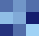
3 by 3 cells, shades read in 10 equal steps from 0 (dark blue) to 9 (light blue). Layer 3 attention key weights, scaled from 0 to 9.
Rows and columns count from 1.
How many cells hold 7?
1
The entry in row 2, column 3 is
0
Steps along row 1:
up down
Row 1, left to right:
4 6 4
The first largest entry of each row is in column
2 1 3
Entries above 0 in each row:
3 2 3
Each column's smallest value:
1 4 0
